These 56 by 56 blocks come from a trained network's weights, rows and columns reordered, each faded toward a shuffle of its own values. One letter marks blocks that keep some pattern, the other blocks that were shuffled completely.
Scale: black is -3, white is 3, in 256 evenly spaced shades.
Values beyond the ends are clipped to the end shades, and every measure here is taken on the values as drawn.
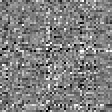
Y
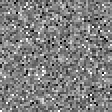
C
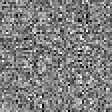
Y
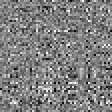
Y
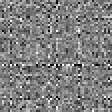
Y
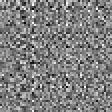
Y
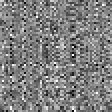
Y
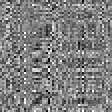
Y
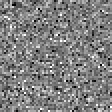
C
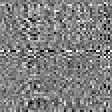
Y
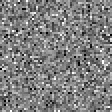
C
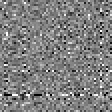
Y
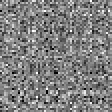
Y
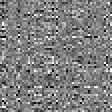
Y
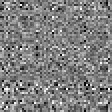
Y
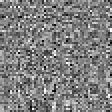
Y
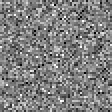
C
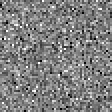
C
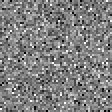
C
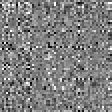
Y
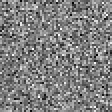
C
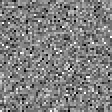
C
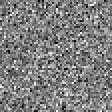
C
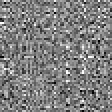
Y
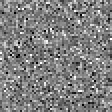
C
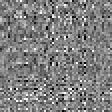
Y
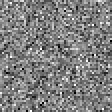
C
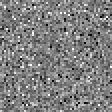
C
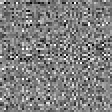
Y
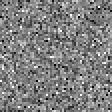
C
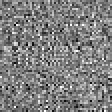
Y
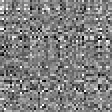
Y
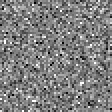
C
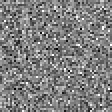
C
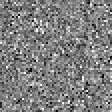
C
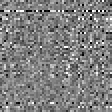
Y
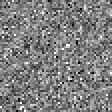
C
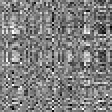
Y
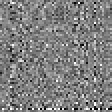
Y
